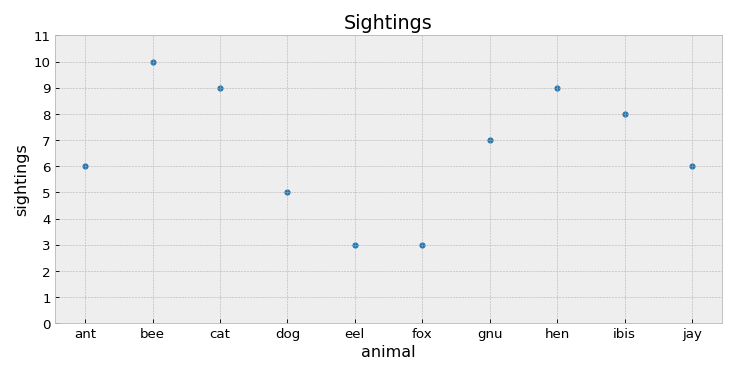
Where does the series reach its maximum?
bee
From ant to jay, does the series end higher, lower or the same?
the same
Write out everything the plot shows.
Title: Sightings
x-axis: animal, ticks ant bee cat dog eel fox gnu hen ibis jay
y-axis: sightings, ticks 0 1 2 3 4 5 6 7 8 9 10 11
Values:
6 10 9 5 3 3 7 9 8 6
